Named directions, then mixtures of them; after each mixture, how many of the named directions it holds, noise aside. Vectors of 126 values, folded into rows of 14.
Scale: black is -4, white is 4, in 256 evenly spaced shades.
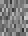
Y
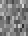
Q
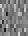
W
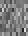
two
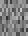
two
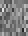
two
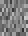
one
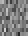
three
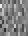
two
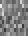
two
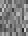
two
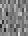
one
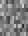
one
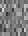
two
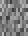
two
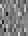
one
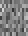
three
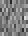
one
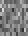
three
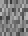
two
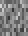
three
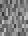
three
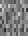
three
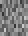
three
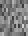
two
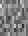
two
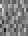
two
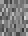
one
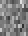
one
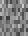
two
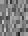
three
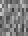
three
